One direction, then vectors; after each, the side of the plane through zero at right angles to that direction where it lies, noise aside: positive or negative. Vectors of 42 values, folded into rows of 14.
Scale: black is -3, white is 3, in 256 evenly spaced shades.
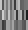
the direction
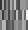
negative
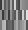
negative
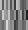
positive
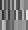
negative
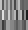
positive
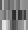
negative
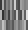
negative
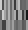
positive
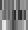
negative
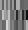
positive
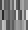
negative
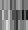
positive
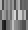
positive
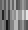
negative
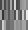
negative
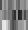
negative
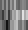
negative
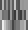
negative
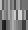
positive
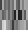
negative
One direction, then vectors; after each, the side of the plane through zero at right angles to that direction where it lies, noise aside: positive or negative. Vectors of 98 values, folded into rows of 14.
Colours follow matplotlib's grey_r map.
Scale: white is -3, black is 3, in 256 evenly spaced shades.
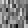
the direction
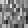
positive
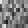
positive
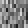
positive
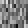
positive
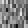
positive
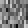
positive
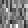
negative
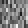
negative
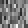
negative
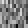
positive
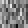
positive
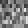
negative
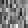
negative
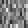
negative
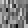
positive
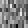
positive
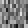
positive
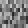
positive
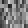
negative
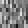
positive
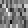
negative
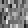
negative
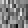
positive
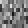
positive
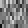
positive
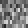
negative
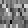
negative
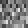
negative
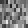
negative
